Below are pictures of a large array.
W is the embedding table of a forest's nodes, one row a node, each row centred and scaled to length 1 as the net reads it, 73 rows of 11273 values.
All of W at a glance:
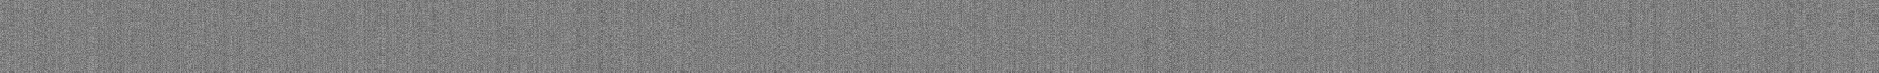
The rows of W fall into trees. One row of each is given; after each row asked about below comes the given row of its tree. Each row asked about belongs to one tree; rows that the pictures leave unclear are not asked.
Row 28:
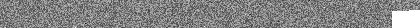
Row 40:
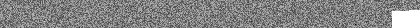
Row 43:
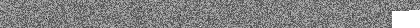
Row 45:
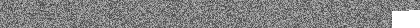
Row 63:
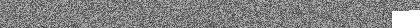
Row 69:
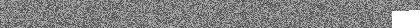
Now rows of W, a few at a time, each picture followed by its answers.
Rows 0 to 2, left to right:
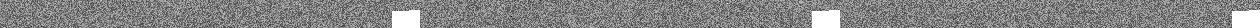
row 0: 63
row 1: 69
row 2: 43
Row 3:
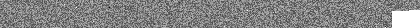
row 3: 40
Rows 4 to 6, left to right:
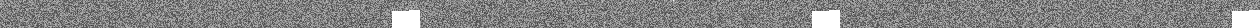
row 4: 45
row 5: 43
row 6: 45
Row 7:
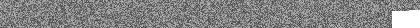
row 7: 43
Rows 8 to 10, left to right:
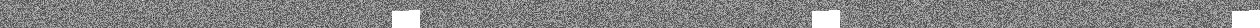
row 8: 40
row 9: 40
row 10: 69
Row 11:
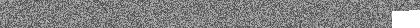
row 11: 69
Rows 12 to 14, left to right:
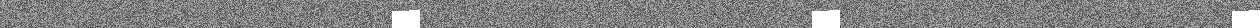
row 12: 69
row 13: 40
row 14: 63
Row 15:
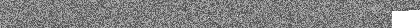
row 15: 43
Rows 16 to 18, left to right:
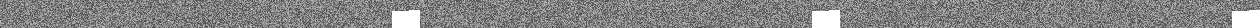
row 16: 63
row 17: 69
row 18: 43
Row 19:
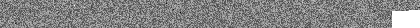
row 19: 63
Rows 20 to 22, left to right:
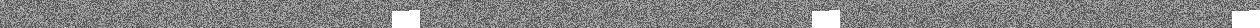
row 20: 69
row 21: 69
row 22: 43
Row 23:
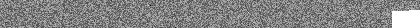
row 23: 45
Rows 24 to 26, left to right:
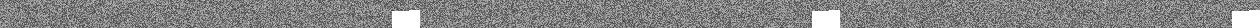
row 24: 43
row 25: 63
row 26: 43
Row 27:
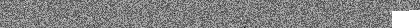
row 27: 28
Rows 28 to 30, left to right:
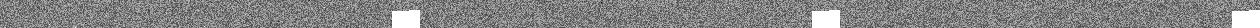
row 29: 40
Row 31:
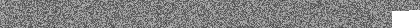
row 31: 69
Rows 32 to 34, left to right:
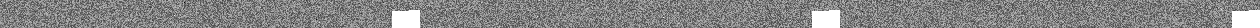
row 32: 63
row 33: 45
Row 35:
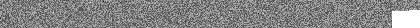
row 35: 40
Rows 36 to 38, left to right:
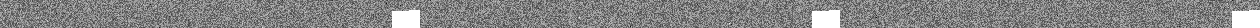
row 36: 40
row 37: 69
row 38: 28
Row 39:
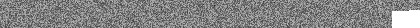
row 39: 69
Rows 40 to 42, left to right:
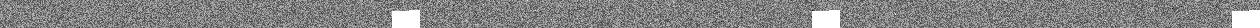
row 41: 28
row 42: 28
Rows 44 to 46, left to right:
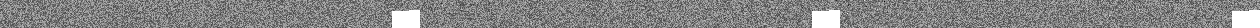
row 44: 40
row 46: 40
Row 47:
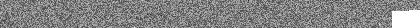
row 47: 40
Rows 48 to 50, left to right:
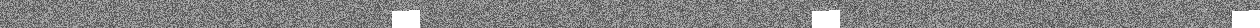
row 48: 28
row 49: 45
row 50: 63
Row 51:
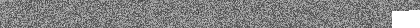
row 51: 69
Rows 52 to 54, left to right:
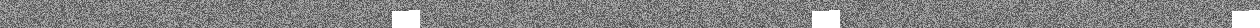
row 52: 43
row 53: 63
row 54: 40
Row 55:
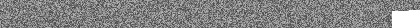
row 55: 43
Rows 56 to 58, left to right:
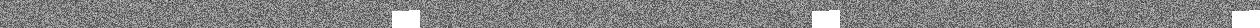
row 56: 28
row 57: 69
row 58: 28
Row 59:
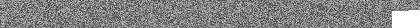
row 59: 69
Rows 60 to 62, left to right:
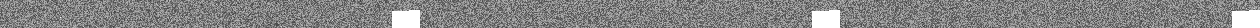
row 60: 28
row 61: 40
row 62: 69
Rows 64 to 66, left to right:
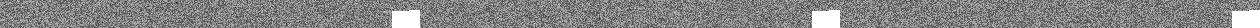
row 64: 28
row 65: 45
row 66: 28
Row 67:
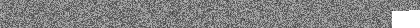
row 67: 45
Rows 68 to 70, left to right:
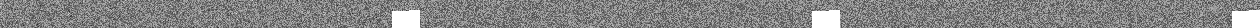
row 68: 45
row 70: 43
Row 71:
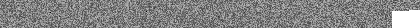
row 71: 63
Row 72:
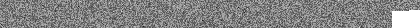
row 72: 63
